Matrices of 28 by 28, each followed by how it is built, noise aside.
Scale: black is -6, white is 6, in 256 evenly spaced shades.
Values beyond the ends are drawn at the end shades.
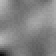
smooth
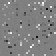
sparse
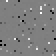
sparse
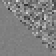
upper triangular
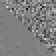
upper triangular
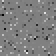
sparse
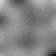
smooth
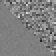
upper triangular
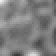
smooth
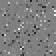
sparse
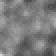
smooth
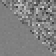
upper triangular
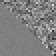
upper triangular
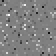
sparse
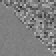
upper triangular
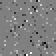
sparse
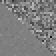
upper triangular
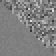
upper triangular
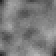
smooth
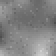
smooth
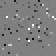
sparse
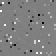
sparse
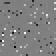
sparse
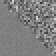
upper triangular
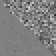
upper triangular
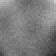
smooth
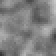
smooth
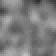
smooth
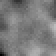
smooth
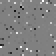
sparse
